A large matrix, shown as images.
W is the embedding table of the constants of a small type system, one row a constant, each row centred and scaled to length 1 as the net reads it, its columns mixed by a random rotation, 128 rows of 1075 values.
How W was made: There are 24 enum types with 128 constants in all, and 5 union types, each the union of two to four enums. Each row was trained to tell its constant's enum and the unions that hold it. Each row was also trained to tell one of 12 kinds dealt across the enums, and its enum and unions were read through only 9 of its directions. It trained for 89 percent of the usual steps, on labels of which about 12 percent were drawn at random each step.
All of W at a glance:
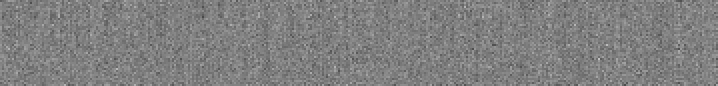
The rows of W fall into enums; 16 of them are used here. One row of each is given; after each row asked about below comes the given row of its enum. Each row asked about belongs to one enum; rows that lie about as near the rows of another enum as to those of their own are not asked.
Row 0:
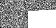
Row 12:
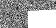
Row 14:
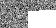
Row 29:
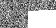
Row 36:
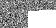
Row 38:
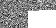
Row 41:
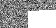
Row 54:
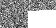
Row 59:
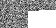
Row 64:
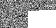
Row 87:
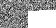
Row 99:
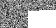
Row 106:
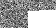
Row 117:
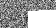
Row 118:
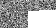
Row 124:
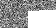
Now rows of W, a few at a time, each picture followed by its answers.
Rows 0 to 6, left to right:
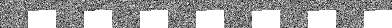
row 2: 106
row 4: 54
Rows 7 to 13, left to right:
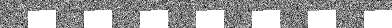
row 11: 124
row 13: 117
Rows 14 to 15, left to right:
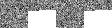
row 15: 87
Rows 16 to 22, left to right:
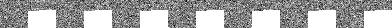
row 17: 54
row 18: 41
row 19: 124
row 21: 36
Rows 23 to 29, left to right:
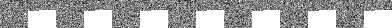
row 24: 124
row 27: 64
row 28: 106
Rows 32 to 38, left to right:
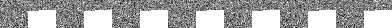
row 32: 117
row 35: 64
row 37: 36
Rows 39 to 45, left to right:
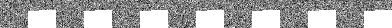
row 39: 87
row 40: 12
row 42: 36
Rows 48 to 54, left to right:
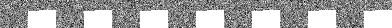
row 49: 106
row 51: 36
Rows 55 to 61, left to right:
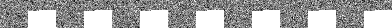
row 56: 124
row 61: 54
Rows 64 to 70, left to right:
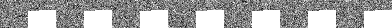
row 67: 38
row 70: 117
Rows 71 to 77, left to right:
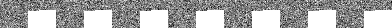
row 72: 118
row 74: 14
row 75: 117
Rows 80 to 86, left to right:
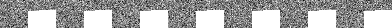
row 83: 38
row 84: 41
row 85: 36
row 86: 124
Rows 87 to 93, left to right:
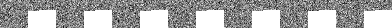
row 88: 0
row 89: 117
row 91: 87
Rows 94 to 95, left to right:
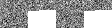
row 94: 54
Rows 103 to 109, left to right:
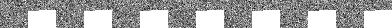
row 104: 87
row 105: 64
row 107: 41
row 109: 38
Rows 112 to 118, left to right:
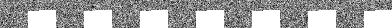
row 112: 38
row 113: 54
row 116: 29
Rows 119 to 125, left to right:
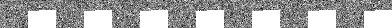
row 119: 106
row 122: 118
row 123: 99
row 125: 0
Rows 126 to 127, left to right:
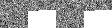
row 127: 118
